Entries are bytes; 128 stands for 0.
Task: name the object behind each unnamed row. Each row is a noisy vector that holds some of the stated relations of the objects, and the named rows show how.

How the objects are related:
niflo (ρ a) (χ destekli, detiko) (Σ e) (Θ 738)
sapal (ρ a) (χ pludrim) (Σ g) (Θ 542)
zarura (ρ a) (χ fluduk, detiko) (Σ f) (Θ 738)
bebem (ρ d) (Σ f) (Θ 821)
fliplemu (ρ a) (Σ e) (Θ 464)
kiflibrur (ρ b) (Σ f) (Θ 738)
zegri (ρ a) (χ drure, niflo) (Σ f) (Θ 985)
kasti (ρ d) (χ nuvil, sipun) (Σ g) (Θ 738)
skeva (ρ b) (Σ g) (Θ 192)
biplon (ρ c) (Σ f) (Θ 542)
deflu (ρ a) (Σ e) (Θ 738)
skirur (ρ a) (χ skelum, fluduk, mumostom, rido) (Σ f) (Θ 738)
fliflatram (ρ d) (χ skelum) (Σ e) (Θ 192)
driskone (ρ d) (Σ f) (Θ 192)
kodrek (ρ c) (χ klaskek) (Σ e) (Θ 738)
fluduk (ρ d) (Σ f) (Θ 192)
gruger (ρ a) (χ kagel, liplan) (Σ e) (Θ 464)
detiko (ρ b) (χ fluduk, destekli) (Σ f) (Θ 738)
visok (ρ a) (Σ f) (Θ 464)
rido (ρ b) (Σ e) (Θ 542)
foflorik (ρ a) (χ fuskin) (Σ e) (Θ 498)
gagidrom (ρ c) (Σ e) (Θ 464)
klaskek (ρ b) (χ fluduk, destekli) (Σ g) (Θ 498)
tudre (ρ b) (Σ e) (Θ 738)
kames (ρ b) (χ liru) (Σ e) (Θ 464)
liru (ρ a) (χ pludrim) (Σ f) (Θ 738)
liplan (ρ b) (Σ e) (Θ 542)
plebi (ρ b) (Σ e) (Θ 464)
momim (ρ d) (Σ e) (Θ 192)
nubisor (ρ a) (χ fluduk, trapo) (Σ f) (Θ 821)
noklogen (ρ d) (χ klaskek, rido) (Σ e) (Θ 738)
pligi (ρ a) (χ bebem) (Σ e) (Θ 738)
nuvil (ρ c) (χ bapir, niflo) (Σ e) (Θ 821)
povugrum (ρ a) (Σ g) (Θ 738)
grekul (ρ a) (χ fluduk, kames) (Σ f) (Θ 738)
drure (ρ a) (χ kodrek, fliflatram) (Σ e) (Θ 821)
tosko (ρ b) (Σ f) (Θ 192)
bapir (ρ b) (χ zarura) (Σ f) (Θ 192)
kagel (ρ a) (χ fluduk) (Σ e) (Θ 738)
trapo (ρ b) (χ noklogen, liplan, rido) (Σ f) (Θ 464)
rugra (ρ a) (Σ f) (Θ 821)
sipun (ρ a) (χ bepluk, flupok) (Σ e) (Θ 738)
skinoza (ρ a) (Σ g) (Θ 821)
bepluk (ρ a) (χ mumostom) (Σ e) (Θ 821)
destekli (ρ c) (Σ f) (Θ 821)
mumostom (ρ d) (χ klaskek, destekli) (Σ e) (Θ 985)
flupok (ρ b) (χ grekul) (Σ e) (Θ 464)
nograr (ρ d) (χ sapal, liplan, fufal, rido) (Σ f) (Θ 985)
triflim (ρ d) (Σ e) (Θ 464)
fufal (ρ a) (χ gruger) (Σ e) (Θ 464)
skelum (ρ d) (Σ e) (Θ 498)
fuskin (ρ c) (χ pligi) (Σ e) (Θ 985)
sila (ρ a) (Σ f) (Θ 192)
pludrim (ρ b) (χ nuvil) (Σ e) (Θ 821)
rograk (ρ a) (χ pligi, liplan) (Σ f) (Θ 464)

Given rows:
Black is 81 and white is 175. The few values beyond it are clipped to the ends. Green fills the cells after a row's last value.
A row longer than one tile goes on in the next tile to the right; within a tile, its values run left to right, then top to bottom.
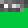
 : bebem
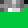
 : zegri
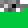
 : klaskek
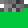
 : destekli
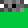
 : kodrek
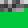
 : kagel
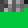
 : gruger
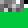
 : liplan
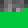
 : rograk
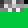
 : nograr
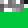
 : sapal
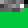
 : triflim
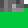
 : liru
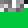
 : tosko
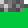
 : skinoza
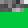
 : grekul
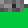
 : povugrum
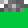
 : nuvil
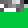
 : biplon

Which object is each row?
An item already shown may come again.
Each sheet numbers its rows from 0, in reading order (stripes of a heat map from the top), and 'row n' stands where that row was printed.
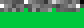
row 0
destekli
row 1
nubisor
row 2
triflim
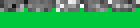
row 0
noklogen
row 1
visok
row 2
skeva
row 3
liru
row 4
rugra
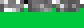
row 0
sapal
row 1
liru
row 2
skinoza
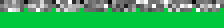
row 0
zegri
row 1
sila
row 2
fluduk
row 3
triflim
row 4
niflo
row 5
pludrim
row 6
momim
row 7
skelum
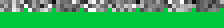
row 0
bapir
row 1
mumostom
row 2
plebi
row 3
fuskin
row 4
fliflatram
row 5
fliplemu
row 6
fluduk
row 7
skirur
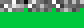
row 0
driskone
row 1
nuvil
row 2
gagidrom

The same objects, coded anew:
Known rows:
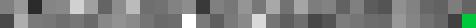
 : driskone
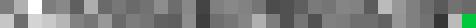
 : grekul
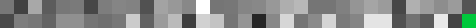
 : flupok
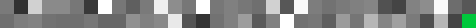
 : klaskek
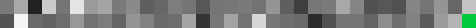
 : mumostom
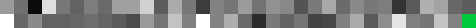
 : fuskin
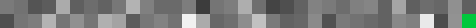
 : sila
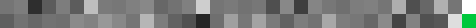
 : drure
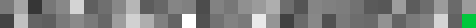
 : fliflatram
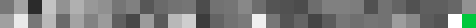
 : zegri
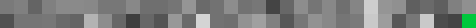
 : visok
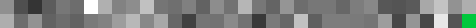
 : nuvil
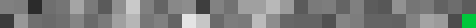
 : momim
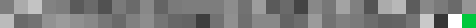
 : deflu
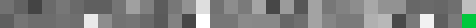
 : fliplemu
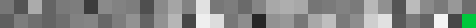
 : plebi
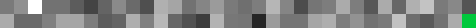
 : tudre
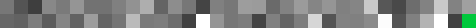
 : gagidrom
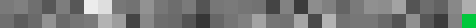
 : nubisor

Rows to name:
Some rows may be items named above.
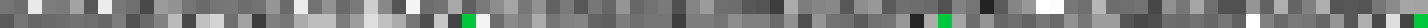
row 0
trapo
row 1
povugrum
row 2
destekli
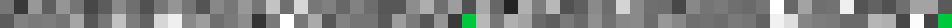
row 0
skeva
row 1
biplon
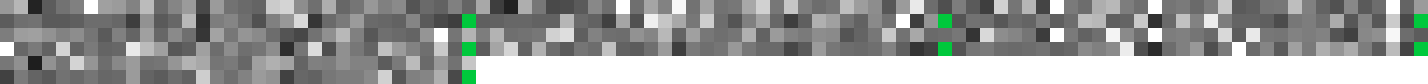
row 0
bebem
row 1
foflorik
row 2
skelum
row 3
kodrek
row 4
kasti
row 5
klaskek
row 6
triflim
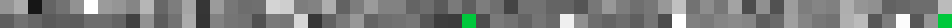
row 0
bebem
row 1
fliplemu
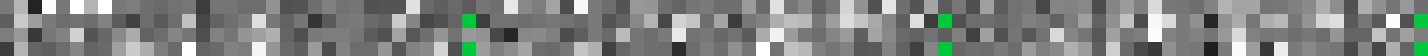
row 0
nograr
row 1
trapo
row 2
plebi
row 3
fliflatram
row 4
sapal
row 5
pludrim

